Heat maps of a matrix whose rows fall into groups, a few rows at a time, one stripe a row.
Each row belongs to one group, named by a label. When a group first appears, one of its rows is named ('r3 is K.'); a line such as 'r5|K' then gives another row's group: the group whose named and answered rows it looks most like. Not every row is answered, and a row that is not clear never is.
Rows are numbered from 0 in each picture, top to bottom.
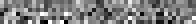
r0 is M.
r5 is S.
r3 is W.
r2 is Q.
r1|M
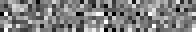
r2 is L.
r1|Q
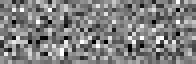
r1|W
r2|L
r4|S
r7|L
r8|L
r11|W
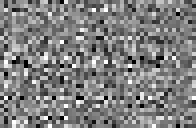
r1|M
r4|S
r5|M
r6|Q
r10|S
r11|Q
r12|Q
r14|W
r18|Q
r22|S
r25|M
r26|W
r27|Q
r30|Q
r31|L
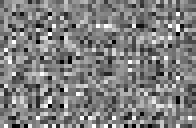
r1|W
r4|S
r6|W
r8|L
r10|L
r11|W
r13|M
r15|M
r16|W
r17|M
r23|M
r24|L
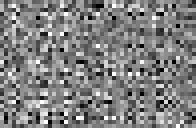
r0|M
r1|M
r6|L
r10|L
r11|W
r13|M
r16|M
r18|M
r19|L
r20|S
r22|W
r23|W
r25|W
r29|M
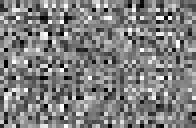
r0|W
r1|W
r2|Q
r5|S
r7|M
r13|W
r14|L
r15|Q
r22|Q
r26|S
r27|S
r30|M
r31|W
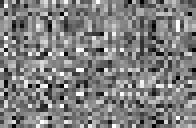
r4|S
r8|M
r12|M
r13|S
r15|W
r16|W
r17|M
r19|L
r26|S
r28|W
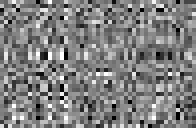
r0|L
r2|W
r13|S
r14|S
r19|S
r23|S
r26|L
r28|L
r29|L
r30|W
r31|M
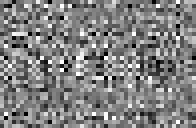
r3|L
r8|Q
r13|Q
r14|M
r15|S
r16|M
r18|M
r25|M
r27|S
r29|M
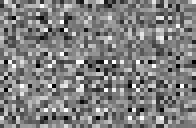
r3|S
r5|S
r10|M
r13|S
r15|M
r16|L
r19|M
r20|W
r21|L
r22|M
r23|L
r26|S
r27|W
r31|W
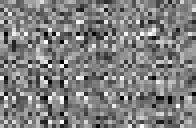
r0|W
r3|M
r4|S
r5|M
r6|W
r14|W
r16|S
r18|Q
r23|M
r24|S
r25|S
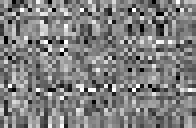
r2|L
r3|W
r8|W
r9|Q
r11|L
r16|L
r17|W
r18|Q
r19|L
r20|Q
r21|M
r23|L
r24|S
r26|Q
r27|M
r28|M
